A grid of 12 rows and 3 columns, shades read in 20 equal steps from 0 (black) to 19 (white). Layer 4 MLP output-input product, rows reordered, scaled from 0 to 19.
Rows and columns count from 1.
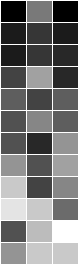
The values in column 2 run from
3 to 15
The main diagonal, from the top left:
0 4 3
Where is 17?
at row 10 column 1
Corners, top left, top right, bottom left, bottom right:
0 0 11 15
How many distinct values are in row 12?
2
